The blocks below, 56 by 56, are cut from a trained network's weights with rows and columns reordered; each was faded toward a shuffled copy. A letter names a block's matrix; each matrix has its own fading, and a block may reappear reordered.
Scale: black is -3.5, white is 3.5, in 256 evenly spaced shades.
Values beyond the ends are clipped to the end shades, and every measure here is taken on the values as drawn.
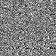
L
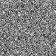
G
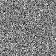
G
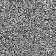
G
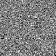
L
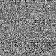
L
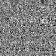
L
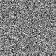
G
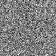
G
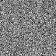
L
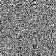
L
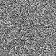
G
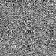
L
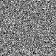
G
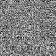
L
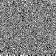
L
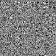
L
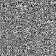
L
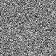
G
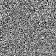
G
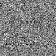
L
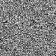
G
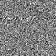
L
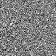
G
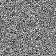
G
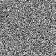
G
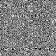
L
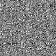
L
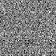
L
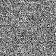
G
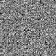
L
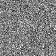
G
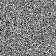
G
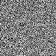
G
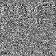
L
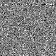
L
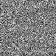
G
